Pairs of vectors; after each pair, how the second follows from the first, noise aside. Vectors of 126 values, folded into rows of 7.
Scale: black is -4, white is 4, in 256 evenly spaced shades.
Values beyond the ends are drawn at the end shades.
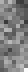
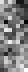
scaled up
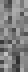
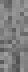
shrunk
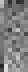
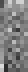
negated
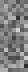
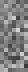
copied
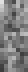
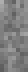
shrunk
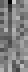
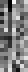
scaled up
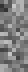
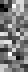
scaled up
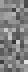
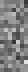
copied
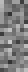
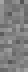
shrunk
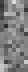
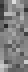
copied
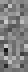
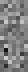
copied
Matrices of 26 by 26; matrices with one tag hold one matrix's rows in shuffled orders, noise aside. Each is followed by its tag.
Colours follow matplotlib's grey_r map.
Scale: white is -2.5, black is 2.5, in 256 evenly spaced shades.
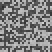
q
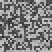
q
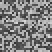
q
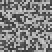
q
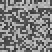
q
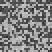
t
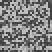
t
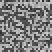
q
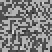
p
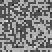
q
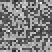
t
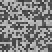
t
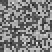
p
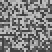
t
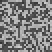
p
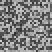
q
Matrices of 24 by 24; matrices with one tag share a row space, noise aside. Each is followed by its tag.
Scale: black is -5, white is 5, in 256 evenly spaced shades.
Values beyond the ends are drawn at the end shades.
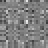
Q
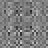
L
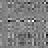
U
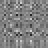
L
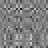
L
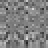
Q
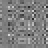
U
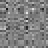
Q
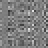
U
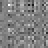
U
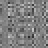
U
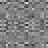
Q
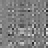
U
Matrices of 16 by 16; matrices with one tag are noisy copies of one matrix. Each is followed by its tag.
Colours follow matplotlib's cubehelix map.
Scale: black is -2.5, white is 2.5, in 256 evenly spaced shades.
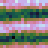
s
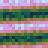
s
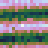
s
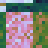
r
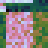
r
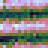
s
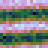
s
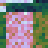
r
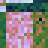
r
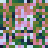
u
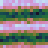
s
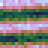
s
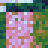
r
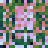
u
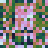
u
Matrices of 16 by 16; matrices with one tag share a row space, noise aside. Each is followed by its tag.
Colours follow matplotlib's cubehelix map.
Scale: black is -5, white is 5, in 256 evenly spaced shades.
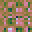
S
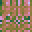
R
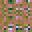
S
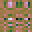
S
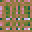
R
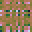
R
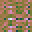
S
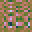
S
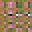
S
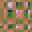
S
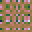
R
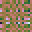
R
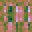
S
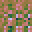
S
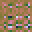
S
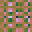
S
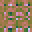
S
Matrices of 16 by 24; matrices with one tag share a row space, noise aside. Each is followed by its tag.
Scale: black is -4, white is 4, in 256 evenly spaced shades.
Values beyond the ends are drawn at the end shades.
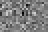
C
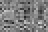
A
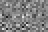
C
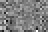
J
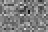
A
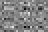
A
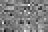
A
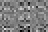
A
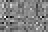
J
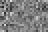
J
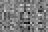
A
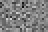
C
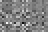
C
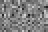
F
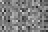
F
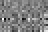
F
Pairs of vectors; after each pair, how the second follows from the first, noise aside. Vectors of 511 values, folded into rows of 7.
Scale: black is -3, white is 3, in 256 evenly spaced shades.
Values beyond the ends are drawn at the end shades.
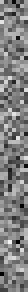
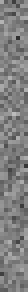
shrunk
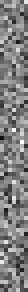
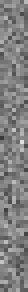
shrunk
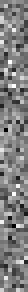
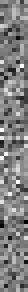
shuffled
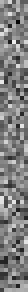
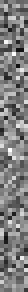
shuffled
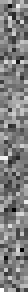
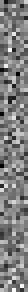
shuffled
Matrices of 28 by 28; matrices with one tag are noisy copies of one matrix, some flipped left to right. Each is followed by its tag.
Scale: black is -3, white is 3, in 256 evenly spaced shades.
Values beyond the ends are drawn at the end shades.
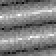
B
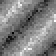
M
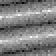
B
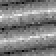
B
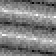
B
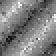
M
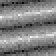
B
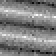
B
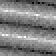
B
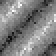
M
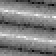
B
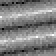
B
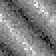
M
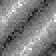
M
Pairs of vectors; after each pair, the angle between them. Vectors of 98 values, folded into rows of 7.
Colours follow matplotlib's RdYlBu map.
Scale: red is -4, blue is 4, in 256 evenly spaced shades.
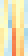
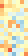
partly opposed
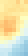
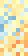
partly opposed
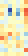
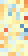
partly aligned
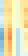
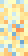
orthogonal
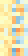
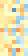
nearly parallel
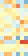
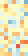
partly aligned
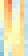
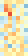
partly aligned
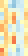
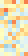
orthogonal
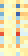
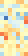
partly aligned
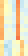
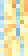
nearly opposite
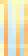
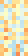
partly aligned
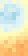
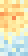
nearly opposite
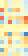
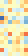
nearly opposite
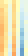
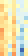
nearly parallel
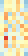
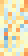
nearly opposite
